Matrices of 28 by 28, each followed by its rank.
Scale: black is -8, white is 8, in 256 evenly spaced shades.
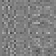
three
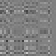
two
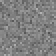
full rank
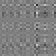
two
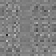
three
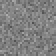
full rank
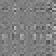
three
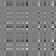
one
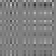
one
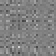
three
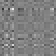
two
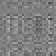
three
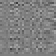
three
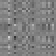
two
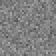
full rank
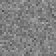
full rank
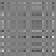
one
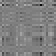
two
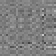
three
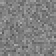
full rank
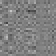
three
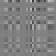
one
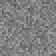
full rank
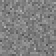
full rank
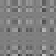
one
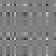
one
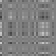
one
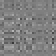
two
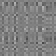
two
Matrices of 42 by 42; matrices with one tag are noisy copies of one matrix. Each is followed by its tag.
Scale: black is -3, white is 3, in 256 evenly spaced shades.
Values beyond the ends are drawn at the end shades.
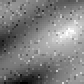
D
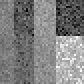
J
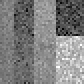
J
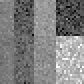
J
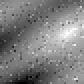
D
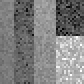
J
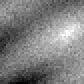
D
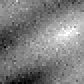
D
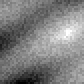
D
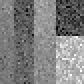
J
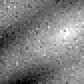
D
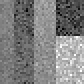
J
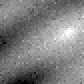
D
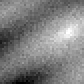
D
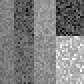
J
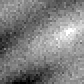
D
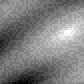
D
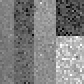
J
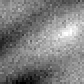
D
